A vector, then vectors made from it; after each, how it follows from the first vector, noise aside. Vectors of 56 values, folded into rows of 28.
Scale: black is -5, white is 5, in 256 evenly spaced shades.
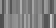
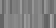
shrunk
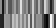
scaled up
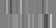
partly zeroed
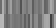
negated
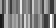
scaled up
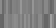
shrunk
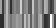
scaled up
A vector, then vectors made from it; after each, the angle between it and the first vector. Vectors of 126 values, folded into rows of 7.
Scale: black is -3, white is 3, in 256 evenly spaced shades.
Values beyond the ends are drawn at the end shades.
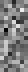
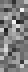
nearly parallel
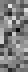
orthogonal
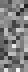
partly opposed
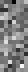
partly aligned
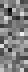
orthogonal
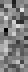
nearly parallel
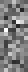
nearly opposite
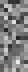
partly aligned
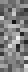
orthogonal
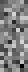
partly opposed
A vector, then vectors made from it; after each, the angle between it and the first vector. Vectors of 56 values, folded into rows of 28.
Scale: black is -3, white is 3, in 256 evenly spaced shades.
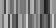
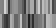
orthogonal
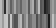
nearly parallel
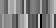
partly aligned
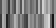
partly opposed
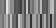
partly aligned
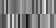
partly opposed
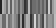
orthogonal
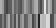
partly opposed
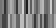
orthogonal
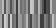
nearly parallel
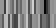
nearly parallel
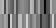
nearly parallel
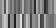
partly aligned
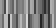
nearly parallel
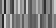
partly aligned
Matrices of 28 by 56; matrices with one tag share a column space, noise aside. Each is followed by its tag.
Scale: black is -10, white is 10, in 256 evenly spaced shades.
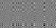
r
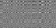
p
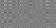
p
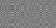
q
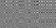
p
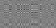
q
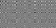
p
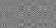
q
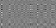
q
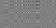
p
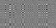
q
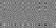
r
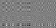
r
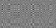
q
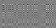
q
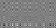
r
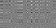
p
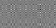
q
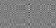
q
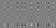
r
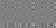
r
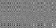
r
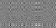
r
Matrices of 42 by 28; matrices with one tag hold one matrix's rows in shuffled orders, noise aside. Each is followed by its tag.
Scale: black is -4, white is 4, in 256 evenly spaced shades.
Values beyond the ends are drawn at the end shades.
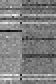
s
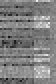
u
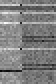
s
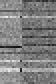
s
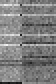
s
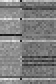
s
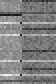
s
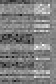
u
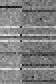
s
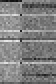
s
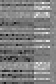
u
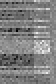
u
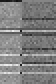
s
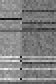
s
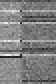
s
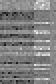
u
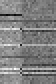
s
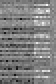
u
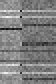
s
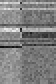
s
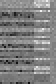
u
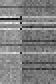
s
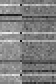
s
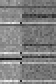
s
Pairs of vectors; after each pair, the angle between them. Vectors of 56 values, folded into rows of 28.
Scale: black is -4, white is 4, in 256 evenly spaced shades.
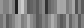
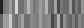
partly opposed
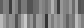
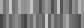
nearly opposite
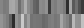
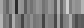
partly opposed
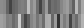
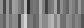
partly opposed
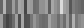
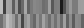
nearly opposite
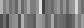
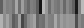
nearly opposite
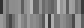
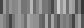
nearly parallel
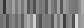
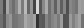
partly aligned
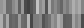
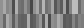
partly aligned
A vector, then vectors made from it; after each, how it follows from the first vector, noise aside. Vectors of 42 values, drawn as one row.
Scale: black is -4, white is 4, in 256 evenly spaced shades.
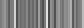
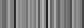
negated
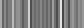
wrapped around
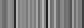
negated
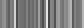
copied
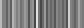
reversed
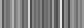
wrapped around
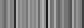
negated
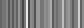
wrapped around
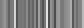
copied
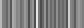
reversed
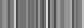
copied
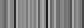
negated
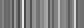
wrapped around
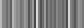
reversed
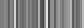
copied
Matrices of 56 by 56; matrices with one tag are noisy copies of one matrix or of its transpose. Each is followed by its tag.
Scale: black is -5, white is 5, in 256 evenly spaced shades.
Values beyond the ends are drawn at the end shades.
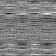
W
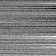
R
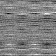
W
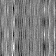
W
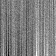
R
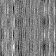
W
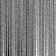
R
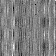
W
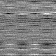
W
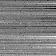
R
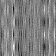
W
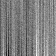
R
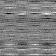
W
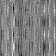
W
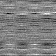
W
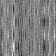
W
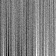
R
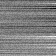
R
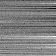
R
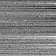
R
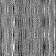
W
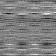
W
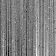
R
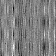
W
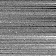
R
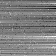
R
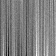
R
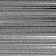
R
